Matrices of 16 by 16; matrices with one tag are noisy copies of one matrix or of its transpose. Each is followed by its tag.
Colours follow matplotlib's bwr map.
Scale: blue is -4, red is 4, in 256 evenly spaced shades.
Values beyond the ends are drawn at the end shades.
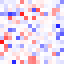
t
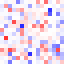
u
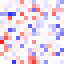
t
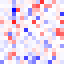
t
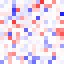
t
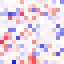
t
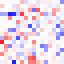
t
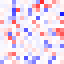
t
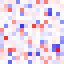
u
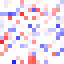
t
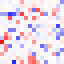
t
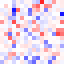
t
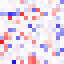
t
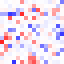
t
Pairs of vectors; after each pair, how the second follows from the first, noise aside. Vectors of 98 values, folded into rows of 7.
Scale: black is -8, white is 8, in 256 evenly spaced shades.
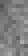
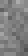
reversed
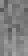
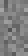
sign-scrambled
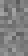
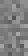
reversed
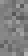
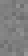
shrunk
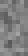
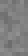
shrunk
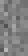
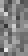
scaled up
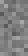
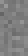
shrunk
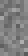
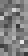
scaled up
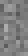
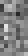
scaled up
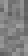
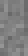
shrunk
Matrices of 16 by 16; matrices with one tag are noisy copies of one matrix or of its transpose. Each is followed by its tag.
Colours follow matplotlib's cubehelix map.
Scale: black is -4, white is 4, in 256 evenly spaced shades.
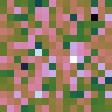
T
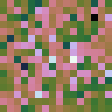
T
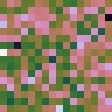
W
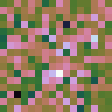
T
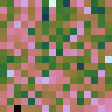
W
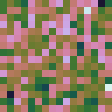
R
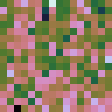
W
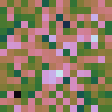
T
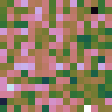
R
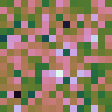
T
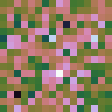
T
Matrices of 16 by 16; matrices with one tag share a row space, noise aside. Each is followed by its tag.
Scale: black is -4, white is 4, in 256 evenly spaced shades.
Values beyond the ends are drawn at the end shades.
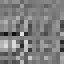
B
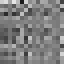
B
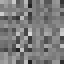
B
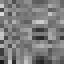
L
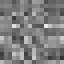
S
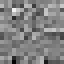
S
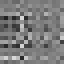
B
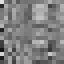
L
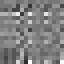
B
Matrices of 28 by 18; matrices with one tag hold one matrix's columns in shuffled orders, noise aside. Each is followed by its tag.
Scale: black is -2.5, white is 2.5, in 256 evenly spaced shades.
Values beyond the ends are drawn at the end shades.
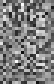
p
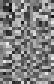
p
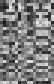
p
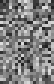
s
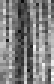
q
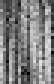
q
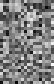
p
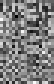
p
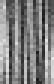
q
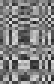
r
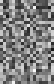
s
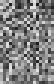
s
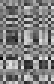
r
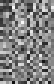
p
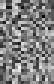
s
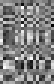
r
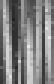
q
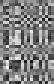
r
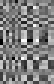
r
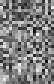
s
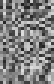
s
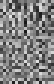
p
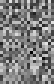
s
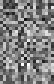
s
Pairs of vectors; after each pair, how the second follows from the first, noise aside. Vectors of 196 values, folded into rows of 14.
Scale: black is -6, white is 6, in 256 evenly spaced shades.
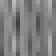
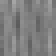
shrunk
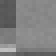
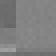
shrunk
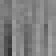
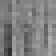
copied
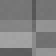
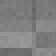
shrunk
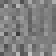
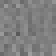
shrunk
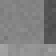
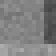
copied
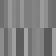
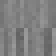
shrunk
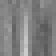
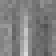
copied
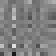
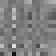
copied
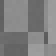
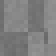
shrunk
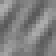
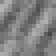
copied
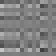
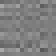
shrunk
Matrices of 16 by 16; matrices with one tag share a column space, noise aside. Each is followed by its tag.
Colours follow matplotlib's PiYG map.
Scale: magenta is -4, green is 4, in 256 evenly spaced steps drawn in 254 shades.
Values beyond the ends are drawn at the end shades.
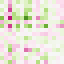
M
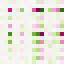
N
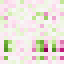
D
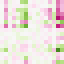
M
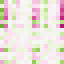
M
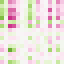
M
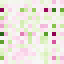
N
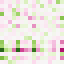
D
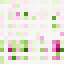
D
